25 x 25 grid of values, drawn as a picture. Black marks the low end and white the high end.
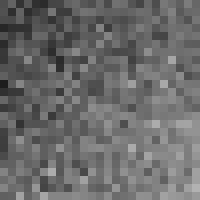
Ninth with the highest average: bottom right. Slope: up to the bottom right. Grain: fine. Mirror symmetry: none. Stripes: none.
